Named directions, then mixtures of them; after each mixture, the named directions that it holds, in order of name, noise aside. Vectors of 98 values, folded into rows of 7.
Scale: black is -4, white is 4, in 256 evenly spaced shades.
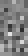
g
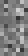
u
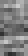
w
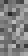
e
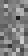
u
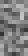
e, g, w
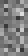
u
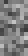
e, g, w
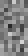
g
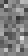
u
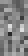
g, w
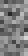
e, w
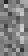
e, u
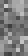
g, u, w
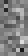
e, g, u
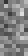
e, u, w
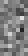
g, u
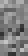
e, u, w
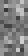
g, u, w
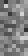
e, u, w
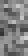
e, g, w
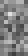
e, g, w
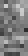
e, u, w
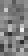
g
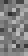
e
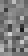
g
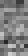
e, w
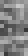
e, w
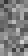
e, g, u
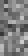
e, g, w
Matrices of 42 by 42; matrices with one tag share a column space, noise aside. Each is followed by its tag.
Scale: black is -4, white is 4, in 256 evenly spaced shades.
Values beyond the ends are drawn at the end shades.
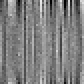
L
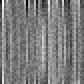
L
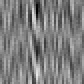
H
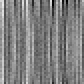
L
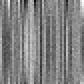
L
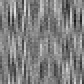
H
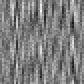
H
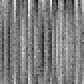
L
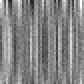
L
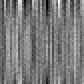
L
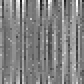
L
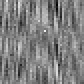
H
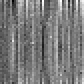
L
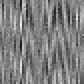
H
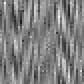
H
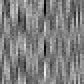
H
